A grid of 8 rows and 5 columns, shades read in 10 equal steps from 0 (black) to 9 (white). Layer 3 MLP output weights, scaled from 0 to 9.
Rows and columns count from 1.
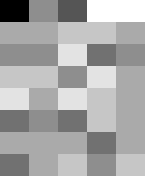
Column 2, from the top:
5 6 5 7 6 5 6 6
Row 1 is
0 5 3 9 9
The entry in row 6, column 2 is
5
